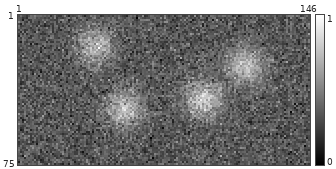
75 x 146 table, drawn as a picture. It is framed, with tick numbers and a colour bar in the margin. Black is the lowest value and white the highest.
No overall slope runs across the table. Neither half mirrors the other. The centre is the ninth with the highest average. Four bumps rise from the field.
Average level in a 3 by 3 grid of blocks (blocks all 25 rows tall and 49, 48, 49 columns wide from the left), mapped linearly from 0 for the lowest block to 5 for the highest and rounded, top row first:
3 0 2 | 1 5 3 | 0 1 0
